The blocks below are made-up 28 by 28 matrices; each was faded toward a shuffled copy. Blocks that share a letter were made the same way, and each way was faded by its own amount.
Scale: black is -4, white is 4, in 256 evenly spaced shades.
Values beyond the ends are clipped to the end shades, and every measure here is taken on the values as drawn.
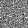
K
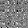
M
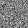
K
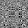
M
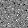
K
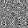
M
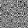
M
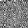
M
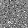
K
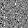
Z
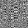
M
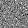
K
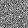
K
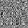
M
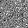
K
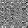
M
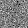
K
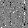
Z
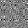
M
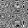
M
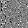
Z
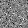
K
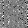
Z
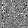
Z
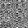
M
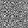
M
